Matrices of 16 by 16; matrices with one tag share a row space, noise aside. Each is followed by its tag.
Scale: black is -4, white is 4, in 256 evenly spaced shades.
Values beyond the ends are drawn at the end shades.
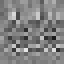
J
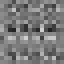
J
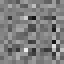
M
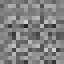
J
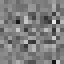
M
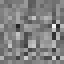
M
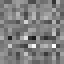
M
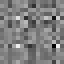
M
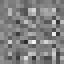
M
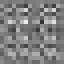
J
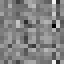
M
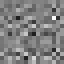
M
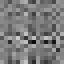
M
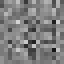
M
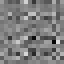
M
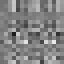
J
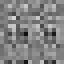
J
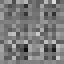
J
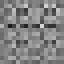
J
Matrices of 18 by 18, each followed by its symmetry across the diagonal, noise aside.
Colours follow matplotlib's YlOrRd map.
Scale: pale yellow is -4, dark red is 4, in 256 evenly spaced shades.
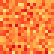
neither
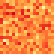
neither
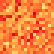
symmetric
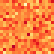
neither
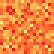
symmetric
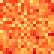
symmetric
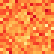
neither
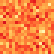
neither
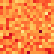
neither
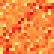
symmetric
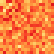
symmetric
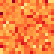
symmetric
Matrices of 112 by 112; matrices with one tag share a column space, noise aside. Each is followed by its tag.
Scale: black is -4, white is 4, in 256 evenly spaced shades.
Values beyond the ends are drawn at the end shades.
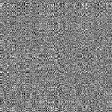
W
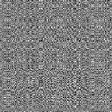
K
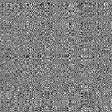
W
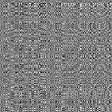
W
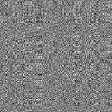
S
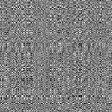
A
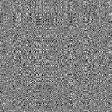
S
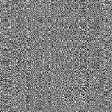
K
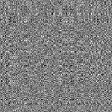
S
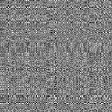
A
